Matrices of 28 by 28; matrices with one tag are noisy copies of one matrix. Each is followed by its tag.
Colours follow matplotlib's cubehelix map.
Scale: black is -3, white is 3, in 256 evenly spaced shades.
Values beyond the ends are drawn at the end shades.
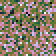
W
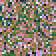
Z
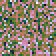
Z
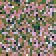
W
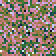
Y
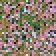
W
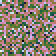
Y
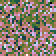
W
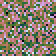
Y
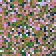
Y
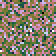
Y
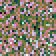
W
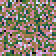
Z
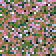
Y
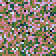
Y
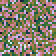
Z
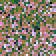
W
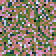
Z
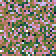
Y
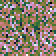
W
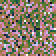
W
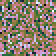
Z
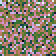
Y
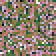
Z
